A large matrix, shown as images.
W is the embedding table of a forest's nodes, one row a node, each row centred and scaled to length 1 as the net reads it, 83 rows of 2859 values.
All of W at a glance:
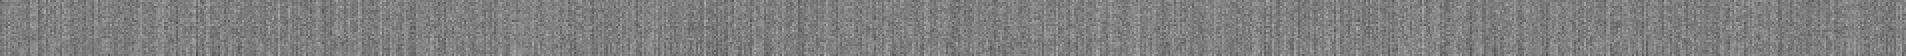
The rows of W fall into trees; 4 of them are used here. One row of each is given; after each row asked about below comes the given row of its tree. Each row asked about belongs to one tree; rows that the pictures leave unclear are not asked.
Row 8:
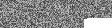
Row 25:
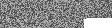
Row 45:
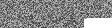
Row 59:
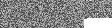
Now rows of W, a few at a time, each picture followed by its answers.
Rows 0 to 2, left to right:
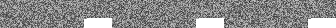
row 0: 45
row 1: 45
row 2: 25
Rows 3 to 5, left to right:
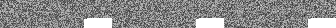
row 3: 8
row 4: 59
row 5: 45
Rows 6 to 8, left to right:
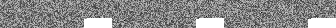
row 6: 45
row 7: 59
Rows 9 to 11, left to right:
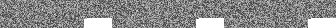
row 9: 45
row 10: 25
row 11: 25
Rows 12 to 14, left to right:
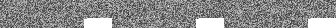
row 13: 25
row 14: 45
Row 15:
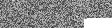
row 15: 59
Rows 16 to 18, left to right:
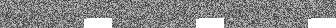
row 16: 45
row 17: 45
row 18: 25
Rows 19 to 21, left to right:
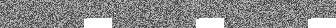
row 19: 45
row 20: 59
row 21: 8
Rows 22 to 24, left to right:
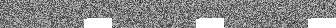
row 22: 25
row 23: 59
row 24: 45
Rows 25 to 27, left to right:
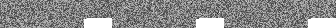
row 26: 59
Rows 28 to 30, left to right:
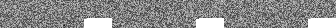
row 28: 45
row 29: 59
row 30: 45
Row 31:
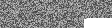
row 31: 45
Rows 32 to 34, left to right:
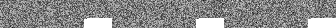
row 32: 8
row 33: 25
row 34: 59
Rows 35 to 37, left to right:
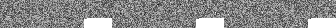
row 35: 25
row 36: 8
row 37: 8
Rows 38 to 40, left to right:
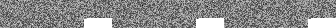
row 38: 45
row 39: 25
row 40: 59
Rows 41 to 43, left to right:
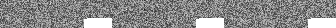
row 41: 25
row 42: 59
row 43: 25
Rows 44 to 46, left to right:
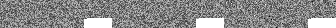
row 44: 25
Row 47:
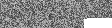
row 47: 25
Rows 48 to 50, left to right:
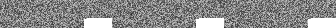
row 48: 25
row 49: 25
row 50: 59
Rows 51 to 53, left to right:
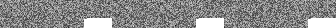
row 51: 45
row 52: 45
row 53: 59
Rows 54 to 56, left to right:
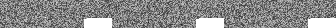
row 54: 25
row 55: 59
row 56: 25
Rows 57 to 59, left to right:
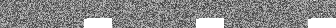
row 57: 59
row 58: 45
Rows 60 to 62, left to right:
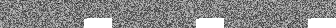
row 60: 8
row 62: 45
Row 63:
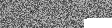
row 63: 59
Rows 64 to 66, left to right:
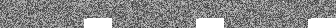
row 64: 59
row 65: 45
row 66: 8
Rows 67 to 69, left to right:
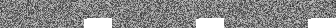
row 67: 59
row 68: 59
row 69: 25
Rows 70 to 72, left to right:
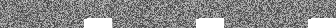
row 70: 59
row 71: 59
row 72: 59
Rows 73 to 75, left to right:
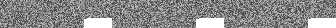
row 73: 59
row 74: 8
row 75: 25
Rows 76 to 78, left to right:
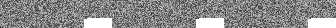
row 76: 59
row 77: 8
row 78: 59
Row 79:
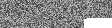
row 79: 25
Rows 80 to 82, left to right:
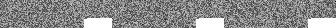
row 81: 59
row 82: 25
